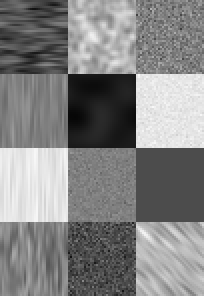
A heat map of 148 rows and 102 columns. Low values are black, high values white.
It is made of 4 by 3 panels. Panel 1,1: low, streaked across. Panel 1,2: high, blotchy. Panel 1,3: middling, fine-grained. Panel 2,1: middling, streaked downward, faint in contrast. Panel 2,2: very low, smooth, faint in contrast. Panel 2,3: very high, fine-grained, faint in contrast. Panel 3,1: very high, streaked downward, faint in contrast. Panel 3,2: middling, fine-grained, faint in contrast. Panel 3,3: low, flat. Panel 4,1: middling, streaked downward. Panel 4,2: low, fine-grained. Panel 4,3: high, slanting down to the right.
